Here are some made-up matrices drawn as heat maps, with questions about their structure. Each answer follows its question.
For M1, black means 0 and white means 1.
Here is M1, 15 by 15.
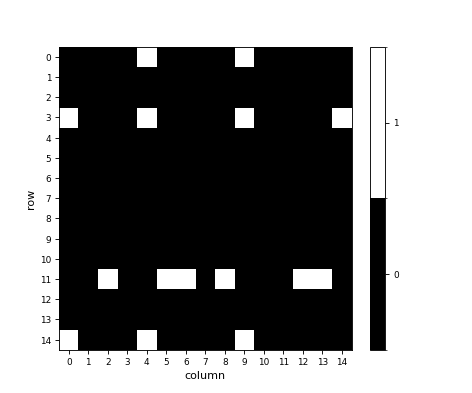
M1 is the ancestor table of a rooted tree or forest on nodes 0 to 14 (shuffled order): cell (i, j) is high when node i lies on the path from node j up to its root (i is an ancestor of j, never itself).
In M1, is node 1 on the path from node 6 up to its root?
no
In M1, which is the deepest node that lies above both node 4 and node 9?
0
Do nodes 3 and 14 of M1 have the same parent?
no
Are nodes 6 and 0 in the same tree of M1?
no
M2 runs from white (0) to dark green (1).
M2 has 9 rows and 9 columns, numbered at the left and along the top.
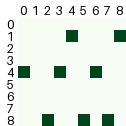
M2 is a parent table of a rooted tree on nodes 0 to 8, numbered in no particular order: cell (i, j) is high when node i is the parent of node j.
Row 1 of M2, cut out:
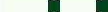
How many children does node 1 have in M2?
2
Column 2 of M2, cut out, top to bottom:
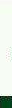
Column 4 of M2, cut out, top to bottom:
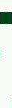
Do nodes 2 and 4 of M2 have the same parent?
no
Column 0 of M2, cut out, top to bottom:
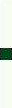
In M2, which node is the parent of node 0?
4
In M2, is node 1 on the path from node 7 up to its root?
yes
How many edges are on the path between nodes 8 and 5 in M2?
1
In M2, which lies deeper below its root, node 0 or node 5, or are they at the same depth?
the same depth
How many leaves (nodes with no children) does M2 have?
6
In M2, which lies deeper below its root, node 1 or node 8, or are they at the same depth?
node 8
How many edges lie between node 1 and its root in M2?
0
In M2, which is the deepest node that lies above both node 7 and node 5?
8
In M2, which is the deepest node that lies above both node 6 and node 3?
4
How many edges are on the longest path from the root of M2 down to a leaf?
2
